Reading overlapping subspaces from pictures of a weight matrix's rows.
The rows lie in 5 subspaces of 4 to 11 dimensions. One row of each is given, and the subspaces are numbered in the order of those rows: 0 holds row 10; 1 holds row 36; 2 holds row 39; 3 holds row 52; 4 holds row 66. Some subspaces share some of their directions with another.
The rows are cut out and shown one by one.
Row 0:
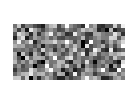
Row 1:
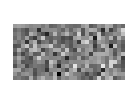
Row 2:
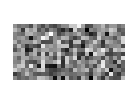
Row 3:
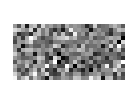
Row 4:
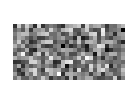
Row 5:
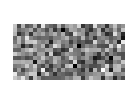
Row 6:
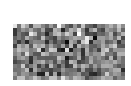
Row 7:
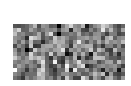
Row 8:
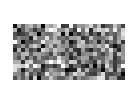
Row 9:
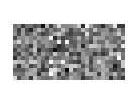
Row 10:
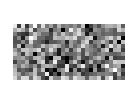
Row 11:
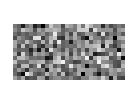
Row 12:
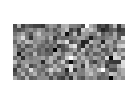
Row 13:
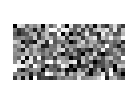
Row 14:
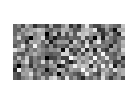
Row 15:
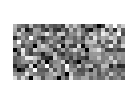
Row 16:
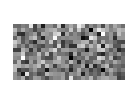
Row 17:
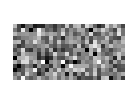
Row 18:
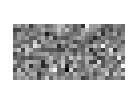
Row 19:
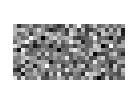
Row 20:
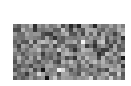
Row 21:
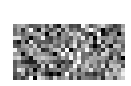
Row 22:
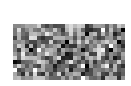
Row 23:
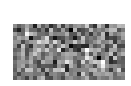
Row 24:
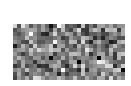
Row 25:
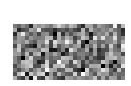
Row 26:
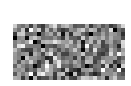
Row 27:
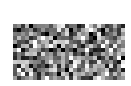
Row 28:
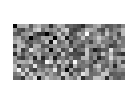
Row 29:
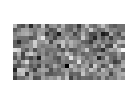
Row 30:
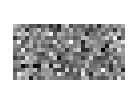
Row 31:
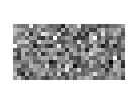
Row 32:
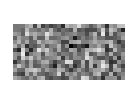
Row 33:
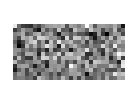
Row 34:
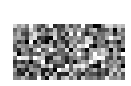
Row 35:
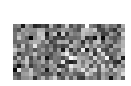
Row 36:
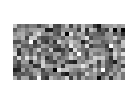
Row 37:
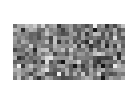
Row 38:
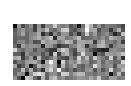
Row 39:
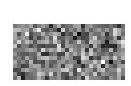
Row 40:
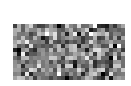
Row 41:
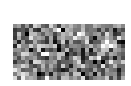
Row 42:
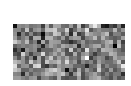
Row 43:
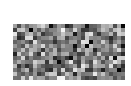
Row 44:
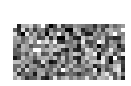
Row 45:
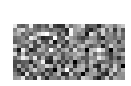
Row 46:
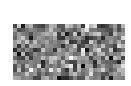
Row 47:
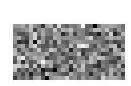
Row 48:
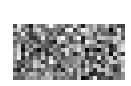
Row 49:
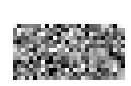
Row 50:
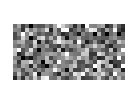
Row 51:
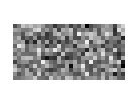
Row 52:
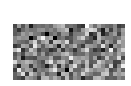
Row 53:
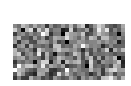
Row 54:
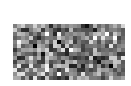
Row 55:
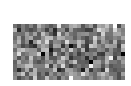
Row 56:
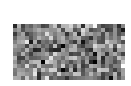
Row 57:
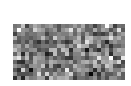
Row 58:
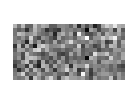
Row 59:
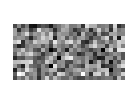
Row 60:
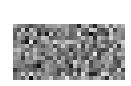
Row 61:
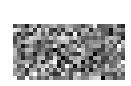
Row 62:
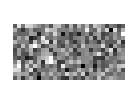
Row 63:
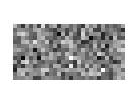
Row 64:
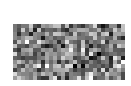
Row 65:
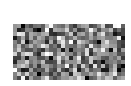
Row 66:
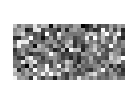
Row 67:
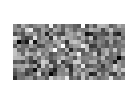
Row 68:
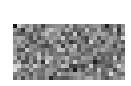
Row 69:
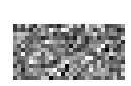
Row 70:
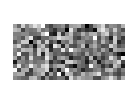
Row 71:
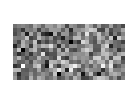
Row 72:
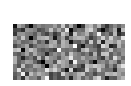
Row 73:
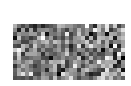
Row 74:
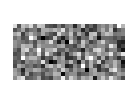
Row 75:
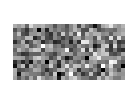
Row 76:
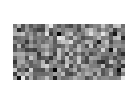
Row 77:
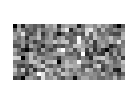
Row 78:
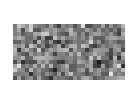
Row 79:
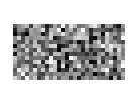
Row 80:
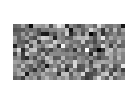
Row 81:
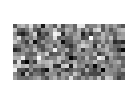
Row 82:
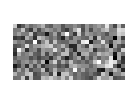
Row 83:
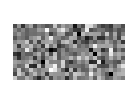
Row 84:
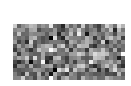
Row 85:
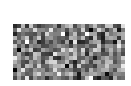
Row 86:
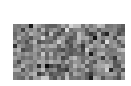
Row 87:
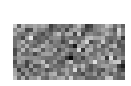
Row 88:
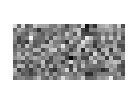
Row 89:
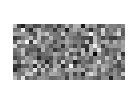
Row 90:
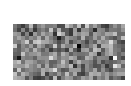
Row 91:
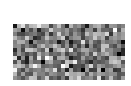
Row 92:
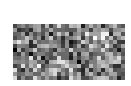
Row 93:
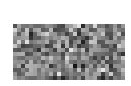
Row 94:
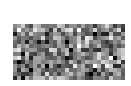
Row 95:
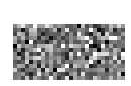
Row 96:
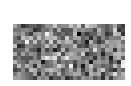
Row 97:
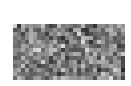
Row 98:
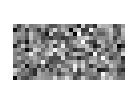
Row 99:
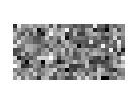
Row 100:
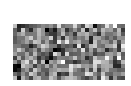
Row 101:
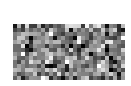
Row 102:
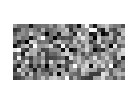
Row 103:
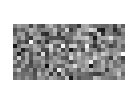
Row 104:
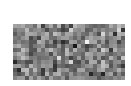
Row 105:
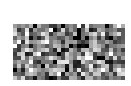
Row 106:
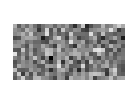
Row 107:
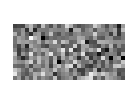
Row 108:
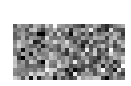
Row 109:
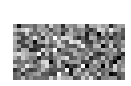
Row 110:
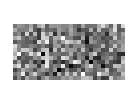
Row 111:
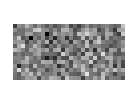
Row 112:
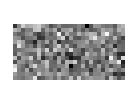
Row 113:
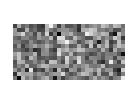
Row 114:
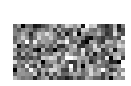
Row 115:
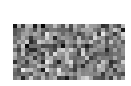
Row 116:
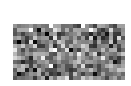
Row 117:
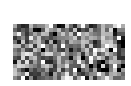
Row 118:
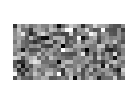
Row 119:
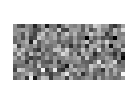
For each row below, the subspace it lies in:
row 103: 4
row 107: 0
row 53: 4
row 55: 4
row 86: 0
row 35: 3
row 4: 0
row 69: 0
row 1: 1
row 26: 4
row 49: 1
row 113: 2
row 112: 3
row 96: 3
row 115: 0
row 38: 0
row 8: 1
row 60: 4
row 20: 0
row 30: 4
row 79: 2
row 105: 0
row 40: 4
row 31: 2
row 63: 1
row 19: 1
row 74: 0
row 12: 1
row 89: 1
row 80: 3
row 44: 2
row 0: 4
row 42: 4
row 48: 0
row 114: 3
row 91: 4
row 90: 2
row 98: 0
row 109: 1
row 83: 0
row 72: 1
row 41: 2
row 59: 4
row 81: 1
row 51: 3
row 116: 4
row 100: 4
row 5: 0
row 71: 4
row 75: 4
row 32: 0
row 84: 1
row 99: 4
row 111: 3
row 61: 0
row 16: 1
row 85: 2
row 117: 2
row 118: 0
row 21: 1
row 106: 2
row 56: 2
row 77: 0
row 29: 1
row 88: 3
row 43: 4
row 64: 0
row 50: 2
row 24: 2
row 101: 0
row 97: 2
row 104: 0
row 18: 0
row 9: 1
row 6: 0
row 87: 1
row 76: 2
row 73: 4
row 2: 0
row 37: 1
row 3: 0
